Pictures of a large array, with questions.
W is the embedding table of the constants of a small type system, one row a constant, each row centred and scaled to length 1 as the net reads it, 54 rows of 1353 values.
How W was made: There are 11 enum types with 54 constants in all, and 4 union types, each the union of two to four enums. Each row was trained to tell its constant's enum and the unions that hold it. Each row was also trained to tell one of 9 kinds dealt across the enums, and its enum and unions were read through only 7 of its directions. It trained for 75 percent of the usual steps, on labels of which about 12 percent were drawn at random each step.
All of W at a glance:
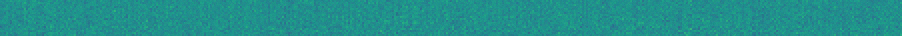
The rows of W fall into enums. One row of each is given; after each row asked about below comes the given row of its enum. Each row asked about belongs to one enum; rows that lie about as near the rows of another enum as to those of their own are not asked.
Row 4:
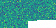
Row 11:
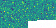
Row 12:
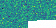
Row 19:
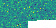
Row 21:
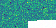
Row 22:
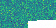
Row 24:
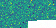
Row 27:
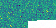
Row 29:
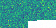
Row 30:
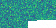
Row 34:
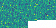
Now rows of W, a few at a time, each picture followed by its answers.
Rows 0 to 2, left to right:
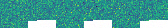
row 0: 34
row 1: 19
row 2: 29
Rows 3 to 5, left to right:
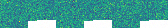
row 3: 22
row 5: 29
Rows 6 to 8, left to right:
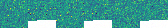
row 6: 29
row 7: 24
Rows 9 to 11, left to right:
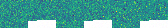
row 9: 12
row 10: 34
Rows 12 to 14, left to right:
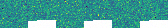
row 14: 30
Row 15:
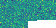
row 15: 21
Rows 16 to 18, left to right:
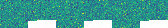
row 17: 24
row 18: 11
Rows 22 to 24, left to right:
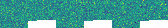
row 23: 21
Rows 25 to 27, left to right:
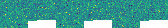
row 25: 4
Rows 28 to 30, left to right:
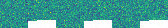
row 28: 21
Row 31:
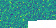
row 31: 12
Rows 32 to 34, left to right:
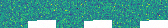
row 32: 12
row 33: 4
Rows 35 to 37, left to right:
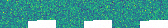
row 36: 34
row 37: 30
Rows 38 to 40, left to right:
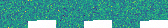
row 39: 27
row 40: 30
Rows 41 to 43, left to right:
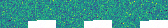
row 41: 27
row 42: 27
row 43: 19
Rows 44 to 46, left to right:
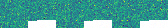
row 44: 21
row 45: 22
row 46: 22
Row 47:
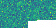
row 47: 19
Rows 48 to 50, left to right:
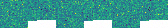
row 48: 19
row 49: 27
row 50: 29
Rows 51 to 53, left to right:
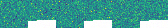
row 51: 19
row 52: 29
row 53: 12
